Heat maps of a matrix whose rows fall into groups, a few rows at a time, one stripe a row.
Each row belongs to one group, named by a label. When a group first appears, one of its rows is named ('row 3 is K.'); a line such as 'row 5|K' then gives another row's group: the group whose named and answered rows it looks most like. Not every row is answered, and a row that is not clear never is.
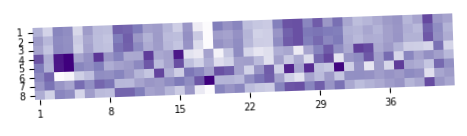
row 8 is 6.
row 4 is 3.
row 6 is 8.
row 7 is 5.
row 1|6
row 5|3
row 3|6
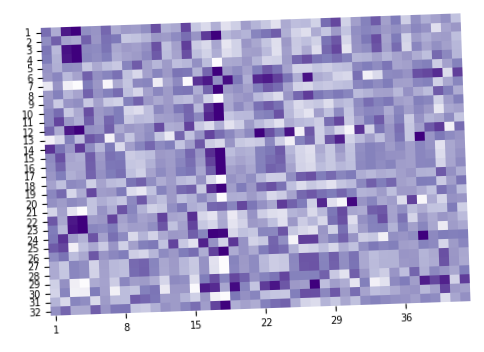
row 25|8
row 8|5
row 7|8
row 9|6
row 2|5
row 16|5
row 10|5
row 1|3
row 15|5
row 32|5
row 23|3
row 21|8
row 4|3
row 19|5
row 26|5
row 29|8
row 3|3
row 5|6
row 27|6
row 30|8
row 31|6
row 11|5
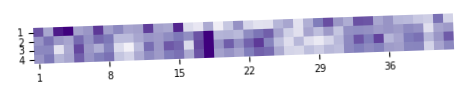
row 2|5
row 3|5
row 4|5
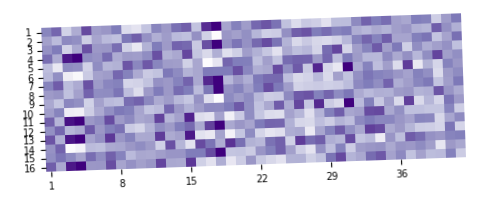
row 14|8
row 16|3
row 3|5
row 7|5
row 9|6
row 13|3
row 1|5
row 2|6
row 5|6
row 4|3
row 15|5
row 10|8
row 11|3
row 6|8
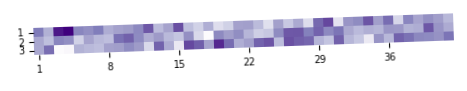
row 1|3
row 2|6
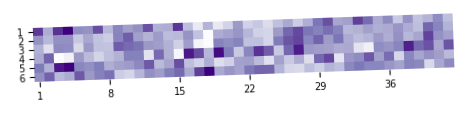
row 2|6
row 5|3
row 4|8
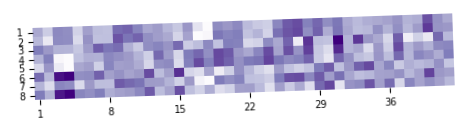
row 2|6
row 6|3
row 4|8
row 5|8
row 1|6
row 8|3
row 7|6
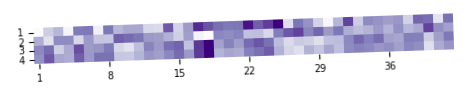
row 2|6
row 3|5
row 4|5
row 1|8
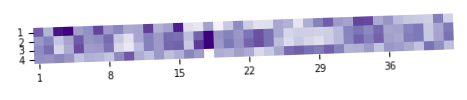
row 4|6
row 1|3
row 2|5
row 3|5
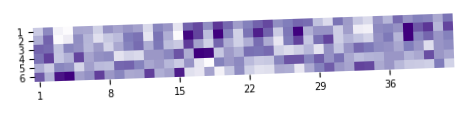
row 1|8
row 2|8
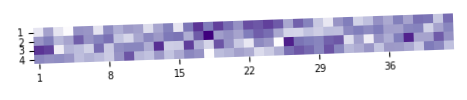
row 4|6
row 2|5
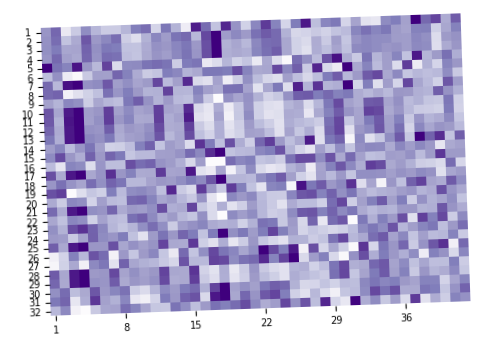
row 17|3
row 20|6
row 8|8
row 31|5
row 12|3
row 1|8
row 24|5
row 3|5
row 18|5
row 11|3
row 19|8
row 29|3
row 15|5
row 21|3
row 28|3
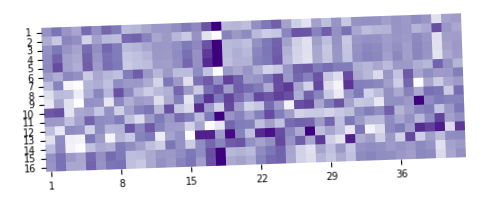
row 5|5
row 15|5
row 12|6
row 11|5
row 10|8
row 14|8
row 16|5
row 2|6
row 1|5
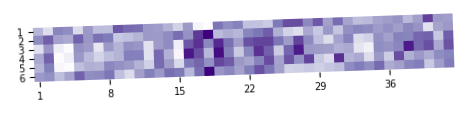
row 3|8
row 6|5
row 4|8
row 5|8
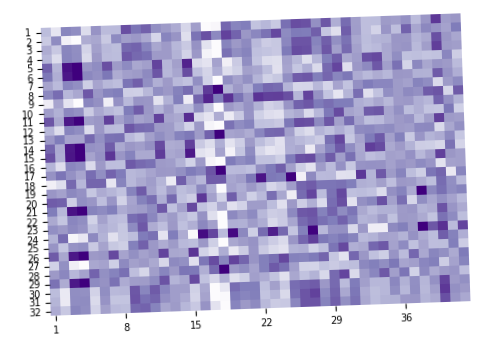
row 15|3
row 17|5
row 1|6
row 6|3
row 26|3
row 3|6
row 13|5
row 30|6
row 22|6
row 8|5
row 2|8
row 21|3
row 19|6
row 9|8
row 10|6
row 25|6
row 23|6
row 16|6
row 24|8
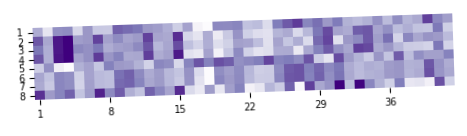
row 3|3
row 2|3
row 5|8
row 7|6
